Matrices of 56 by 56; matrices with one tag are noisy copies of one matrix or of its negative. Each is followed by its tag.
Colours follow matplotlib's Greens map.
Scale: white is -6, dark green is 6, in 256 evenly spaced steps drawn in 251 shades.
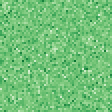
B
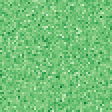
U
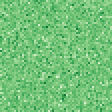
U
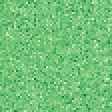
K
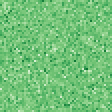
B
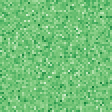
U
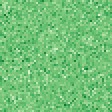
B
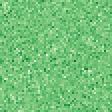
B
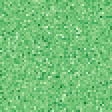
U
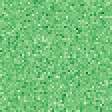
U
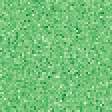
U
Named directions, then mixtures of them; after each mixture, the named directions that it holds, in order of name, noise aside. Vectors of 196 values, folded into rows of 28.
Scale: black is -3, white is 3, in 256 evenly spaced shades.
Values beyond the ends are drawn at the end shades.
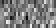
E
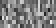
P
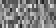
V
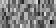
E, P, V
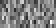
E, P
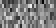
V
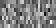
P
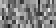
P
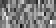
E, P, V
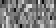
E, P, V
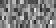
E, P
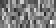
E, P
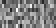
V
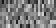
E, P, V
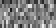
E, V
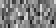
E, P, V
